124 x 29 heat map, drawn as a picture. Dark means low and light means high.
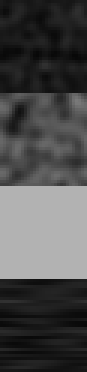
It is made of 4 by 1 panels. Panel 1,1: very low, blotchy, faint in contrast. Panel 2,1: low, blotchy. Panel 3,1: high, flat. Panel 4,1: very low, streaked across, faint in contrast.
